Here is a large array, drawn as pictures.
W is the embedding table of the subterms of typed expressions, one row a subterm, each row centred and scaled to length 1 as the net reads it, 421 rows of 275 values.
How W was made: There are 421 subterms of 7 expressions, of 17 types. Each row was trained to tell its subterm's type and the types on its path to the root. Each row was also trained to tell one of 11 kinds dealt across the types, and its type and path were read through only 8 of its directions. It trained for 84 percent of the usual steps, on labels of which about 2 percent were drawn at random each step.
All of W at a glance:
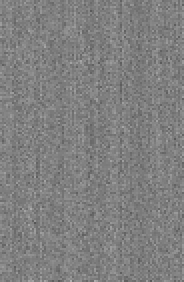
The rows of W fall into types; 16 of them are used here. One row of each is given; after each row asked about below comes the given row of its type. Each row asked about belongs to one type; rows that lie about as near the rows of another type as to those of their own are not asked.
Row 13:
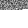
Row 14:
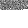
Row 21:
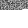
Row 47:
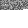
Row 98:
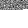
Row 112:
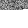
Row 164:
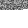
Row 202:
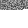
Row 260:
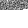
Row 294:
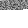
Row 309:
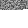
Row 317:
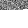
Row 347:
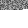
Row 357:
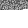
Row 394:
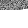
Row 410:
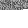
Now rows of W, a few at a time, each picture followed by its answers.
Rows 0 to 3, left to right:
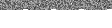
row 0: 317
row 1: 202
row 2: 13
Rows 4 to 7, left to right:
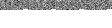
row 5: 309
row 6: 47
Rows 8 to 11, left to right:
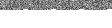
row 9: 410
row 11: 112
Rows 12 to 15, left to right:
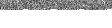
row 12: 347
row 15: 164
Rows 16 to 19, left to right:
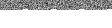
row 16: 98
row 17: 112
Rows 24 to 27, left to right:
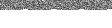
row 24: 410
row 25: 294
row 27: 202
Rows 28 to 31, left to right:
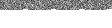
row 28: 21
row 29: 317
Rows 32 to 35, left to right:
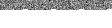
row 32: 410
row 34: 357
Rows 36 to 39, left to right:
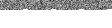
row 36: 21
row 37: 260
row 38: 410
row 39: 410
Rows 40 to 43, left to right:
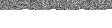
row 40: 394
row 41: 357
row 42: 294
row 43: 410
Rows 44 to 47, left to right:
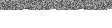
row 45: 13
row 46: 410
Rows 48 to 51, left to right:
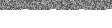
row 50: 14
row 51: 394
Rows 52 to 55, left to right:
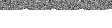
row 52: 394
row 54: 317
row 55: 317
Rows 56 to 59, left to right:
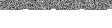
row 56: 13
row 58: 260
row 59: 47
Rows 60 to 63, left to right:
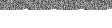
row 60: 98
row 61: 410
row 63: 357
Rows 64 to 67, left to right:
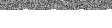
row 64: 202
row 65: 98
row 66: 14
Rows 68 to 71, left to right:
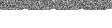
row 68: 98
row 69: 21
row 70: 21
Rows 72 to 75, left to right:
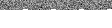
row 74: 47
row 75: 317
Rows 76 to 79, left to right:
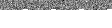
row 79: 112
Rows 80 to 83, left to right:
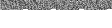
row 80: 14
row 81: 21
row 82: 47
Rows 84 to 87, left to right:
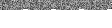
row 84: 13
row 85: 112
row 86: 347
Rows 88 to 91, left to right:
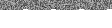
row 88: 347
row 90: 98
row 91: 347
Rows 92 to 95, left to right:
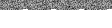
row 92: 13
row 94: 164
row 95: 357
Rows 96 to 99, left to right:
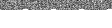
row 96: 21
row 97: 357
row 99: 98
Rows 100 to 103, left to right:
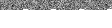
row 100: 202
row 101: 164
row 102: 260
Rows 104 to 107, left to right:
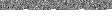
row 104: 294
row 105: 98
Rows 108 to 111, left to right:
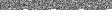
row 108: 309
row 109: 317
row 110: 98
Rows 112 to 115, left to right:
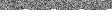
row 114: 202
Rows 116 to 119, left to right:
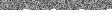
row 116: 47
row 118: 294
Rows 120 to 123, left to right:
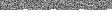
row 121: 394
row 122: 164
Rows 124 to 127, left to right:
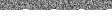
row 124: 13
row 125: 14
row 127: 164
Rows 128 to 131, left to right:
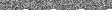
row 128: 309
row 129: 357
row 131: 21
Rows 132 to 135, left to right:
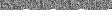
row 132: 14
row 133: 112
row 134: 410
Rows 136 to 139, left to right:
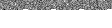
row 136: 112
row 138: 309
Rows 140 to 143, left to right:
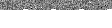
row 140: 202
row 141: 112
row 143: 357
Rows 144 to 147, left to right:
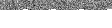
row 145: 294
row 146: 21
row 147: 47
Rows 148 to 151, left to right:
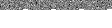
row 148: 112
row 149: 112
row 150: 309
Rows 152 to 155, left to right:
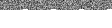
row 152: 98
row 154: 347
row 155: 98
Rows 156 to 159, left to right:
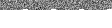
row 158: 294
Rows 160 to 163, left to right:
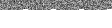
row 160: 410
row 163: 394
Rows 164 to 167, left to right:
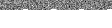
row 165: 21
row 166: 14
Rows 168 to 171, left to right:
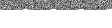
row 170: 410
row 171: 410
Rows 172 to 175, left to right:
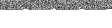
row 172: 347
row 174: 294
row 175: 394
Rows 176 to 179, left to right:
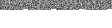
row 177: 47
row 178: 260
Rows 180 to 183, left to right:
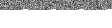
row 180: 98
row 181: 317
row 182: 410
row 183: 14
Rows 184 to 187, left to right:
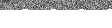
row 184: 357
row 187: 317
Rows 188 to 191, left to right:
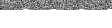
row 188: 47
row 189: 394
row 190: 98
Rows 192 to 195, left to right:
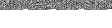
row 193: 98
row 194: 394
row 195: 317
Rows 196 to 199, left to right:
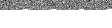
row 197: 347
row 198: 14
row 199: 394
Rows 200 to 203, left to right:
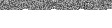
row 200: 164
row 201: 347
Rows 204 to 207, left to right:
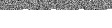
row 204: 98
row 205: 294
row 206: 347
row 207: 21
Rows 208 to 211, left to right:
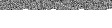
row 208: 394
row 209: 112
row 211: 21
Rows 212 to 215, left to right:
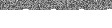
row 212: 98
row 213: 98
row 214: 294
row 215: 13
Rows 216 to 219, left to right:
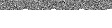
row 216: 394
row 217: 47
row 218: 47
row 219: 357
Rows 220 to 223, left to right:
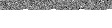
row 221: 357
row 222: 309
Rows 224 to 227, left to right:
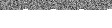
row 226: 14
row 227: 21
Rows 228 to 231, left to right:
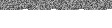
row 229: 21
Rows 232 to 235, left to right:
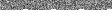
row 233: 202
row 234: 98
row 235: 202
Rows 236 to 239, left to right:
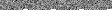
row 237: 347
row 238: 294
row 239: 98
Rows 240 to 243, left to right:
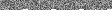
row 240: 357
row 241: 21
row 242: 260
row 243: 260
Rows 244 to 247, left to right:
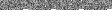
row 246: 347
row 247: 260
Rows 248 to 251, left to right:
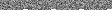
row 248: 309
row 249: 317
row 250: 309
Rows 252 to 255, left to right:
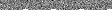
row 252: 410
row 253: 164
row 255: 202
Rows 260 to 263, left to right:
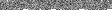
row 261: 13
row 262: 21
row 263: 309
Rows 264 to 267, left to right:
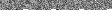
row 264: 294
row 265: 164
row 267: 394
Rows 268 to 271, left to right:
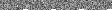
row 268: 317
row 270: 394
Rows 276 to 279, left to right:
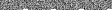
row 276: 47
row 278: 21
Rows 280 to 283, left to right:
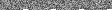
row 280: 347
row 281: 357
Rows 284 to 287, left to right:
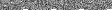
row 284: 294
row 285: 357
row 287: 98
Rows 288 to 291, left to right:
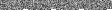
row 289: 202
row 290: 164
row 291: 347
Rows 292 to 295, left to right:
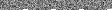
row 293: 410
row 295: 21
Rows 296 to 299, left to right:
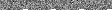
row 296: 394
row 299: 294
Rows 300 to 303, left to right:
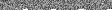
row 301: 410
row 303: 347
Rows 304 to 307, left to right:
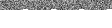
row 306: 294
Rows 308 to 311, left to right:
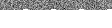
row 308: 47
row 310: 202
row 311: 357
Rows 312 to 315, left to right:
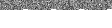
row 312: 14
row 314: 164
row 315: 260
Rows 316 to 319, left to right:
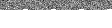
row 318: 410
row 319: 13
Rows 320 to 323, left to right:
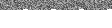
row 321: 309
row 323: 294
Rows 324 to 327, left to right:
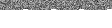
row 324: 410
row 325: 202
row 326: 309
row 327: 14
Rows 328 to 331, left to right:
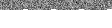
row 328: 112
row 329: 294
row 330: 394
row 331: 164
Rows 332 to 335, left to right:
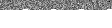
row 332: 164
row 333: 112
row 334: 410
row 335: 112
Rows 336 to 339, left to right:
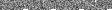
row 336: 260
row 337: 410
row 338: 309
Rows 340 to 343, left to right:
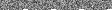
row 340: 260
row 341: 317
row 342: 347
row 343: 98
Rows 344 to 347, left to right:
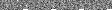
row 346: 21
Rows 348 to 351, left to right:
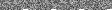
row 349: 260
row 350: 164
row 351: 357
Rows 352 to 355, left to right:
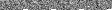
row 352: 294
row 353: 14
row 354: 164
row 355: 357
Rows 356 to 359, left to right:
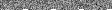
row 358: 347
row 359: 347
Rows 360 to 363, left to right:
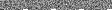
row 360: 294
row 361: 21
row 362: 13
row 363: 202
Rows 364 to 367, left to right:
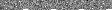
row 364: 21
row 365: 14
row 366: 394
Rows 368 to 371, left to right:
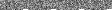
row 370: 357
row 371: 357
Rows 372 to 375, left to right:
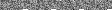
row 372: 13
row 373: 294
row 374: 14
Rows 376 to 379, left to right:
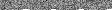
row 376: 357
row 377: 14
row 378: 347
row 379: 357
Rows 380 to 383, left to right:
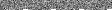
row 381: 98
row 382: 47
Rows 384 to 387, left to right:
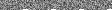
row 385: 112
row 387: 21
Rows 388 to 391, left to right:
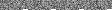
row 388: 394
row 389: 394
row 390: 294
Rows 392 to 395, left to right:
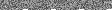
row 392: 164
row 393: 294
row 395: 164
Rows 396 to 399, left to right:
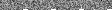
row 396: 317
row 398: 260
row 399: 294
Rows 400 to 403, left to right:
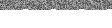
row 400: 410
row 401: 164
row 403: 14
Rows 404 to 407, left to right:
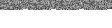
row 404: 98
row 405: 164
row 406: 394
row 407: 410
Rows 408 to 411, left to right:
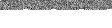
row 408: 357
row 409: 112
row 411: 98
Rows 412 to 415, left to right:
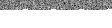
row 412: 164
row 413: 21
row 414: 112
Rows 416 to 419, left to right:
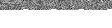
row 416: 294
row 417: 164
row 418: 357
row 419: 164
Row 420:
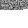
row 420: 47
